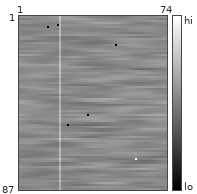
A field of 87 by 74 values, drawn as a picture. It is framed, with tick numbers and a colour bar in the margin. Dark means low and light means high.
Grain: streaks across. Odd lines: column 21. Mirror symmetry: none. Slope: none. Lone odd cells: 6, 1 higher and 5 lower than their neighbours.
